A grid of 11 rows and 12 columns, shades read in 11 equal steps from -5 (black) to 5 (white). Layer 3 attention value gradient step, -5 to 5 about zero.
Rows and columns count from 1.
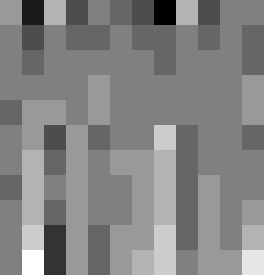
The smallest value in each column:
-1 -4 -3 -2 -1 -1 -2 -5 -1 -2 0 -1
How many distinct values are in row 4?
2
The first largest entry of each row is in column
3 1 1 5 2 8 2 2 2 2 2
